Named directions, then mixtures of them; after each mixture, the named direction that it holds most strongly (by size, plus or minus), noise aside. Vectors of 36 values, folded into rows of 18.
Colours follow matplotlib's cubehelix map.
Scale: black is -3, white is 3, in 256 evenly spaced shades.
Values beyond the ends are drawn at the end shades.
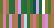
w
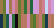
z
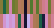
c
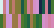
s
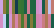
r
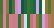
w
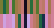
c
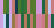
r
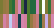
w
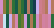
r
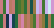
z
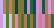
r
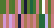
w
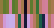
c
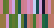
w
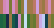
c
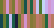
z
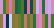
r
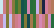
r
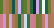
w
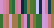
w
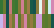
s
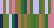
z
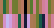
c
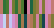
c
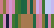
z
